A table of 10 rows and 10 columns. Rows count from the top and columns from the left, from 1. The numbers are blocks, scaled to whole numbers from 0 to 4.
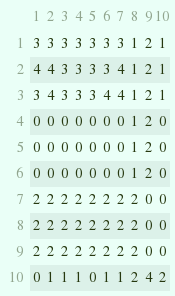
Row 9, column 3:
2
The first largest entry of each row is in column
1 1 2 9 9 9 1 1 1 9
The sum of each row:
25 28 28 3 3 3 16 16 16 13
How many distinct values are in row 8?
2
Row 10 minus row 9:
-2 -1 -1 -1 -2 -1 -1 0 4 2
